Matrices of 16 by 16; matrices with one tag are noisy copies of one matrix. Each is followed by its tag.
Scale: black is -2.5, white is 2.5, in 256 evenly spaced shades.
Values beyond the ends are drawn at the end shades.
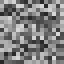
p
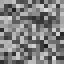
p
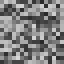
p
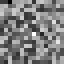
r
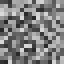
r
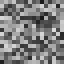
p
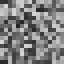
r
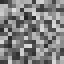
r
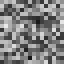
p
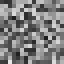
r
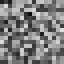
r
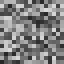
p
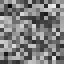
p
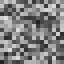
p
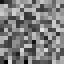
r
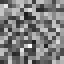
r
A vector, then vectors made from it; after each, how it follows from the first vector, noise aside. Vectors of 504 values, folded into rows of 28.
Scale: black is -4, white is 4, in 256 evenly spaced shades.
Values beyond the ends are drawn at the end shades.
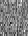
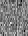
negated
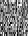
scaled up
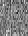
reversed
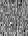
negated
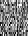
scaled up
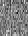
reversed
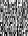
scaled up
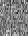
reversed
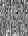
reversed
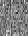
reversed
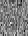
negated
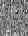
reversed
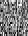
scaled up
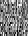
scaled up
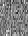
reversed
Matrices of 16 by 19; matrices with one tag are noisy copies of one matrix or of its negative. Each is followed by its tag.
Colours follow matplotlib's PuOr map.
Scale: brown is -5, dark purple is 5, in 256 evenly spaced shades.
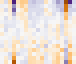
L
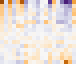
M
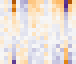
L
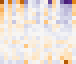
M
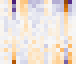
L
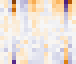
L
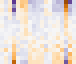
L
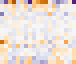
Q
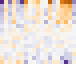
M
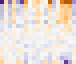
M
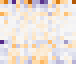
Q
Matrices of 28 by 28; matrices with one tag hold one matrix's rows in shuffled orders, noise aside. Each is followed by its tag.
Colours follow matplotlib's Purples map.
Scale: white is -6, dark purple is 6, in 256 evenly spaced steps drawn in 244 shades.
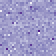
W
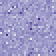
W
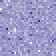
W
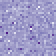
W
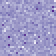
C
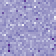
C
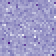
C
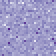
C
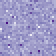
W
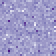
C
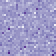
C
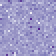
W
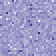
W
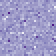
C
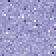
C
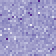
W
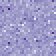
C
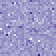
W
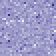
C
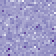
C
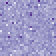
W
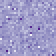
W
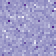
C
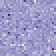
C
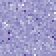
C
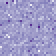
W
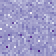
W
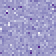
W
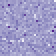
C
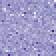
C
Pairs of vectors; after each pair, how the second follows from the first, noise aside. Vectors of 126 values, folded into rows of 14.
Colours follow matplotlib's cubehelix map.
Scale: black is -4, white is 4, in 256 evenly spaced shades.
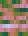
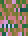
sign-scrambled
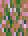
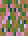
sign-scrambled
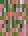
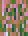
reversed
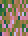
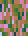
sign-scrambled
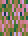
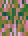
sign-scrambled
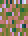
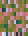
reversed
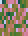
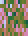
sign-scrambled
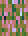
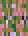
reversed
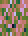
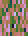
sign-scrambled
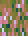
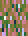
sign-scrambled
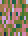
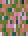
reversed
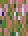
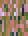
sign-scrambled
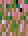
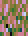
reversed
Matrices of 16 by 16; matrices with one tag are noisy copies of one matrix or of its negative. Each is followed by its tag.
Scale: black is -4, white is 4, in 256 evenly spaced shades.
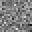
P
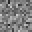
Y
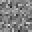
Y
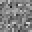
Y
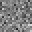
P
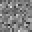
Y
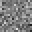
P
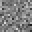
P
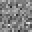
Y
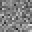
P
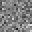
P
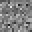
Y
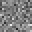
P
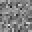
Y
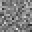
P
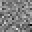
P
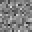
Y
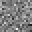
P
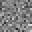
P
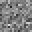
Y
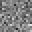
P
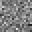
P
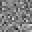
P
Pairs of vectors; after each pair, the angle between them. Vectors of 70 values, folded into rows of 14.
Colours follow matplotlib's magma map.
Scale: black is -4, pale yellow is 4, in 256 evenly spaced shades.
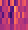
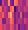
nearly opposite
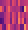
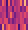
orthogonal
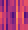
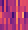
nearly parallel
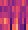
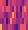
partly opposed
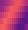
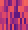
orthogonal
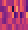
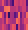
partly aligned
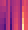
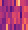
partly aligned
